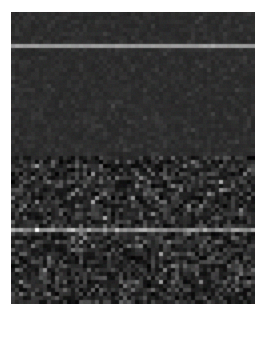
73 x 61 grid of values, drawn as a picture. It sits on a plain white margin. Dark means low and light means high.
Rows 9 and 55 differ from the rows beside them. Most values sit low, with a long tail of high ones. No overall slope runs across the table. On average the colour sits 20% of the way up the scale. A horizontal seam about 50% of the way down splits the table, and the top part is calmer.
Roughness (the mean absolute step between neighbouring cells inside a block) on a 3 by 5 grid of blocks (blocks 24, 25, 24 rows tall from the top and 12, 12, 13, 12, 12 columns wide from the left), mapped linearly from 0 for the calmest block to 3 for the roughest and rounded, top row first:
0 0 0 0 0 / 1 1 1 1 1 / 3 3 3 3 3
